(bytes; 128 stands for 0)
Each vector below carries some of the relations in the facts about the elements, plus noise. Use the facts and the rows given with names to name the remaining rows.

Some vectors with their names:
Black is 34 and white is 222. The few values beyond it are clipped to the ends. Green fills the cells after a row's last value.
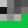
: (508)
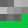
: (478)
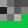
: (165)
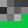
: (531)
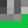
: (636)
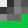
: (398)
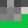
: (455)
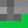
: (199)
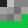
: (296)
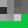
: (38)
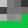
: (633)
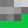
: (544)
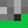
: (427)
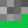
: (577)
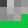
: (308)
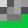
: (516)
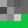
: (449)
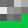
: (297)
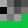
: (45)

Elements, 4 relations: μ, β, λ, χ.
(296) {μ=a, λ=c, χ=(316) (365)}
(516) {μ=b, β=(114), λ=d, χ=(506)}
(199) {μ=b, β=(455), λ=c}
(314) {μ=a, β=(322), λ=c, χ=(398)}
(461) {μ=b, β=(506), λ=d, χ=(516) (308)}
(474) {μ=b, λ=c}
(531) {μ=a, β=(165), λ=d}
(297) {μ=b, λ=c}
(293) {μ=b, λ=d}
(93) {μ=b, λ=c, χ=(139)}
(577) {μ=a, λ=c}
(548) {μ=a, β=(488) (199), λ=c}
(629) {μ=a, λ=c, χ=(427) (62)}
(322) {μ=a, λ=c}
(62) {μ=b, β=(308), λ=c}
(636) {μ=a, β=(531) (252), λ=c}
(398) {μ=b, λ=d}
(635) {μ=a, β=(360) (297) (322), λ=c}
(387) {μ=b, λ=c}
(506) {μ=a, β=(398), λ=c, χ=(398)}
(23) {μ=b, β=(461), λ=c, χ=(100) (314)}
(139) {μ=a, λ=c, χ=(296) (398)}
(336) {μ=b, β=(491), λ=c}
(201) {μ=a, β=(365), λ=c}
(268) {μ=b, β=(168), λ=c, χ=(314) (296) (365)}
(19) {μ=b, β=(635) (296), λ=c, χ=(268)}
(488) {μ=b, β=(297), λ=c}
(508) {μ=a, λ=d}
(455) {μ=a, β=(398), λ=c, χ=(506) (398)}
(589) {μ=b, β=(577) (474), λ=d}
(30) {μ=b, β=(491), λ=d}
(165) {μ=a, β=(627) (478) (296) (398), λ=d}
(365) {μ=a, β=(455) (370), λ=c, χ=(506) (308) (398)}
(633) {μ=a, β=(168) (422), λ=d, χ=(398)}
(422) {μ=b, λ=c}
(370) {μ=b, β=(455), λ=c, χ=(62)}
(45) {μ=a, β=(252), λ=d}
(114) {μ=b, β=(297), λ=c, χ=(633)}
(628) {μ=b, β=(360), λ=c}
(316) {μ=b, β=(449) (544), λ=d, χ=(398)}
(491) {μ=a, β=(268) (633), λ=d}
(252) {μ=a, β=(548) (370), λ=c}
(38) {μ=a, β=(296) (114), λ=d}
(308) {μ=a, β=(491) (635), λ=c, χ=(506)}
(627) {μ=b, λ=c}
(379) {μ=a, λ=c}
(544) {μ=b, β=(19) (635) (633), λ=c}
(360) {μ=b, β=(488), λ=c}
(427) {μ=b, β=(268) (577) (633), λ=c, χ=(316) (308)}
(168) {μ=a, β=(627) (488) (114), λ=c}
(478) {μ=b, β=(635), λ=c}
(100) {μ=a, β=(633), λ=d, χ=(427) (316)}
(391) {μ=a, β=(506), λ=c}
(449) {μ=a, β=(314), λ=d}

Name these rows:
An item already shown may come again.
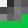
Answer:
(398)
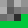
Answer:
(474)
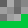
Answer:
(168)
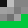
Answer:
(296)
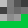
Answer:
(633)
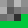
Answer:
(474)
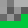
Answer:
(336)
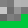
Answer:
(627)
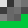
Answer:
(293)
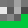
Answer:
(268)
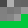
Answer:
(629)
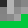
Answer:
(314)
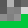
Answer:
(506)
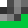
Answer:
(589)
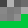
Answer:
(629)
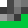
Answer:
(589)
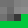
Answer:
(23)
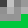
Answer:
(308)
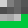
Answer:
(491)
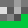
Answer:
(268)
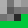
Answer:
(474)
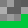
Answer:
(577)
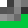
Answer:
(30)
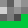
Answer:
(422)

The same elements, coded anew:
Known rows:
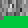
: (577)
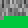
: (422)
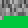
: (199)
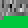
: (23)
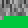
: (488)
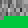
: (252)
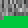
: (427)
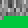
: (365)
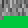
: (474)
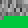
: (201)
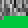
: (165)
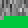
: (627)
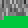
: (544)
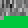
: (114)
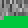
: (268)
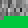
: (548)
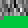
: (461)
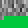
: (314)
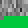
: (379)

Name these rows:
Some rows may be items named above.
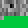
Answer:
(296)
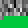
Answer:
(516)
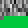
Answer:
(508)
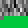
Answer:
(461)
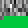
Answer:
(491)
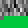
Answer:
(461)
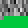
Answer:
(398)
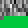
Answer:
(508)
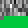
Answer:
(45)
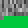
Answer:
(427)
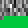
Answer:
(100)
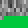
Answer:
(365)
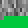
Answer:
(629)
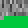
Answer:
(268)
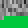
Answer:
(62)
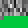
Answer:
(293)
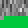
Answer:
(627)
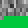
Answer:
(139)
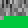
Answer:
(297)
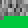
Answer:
(391)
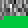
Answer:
(633)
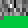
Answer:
(589)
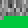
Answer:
(365)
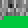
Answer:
(455)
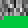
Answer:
(316)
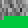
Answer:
(635)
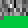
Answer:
(589)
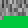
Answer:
(387)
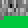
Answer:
(506)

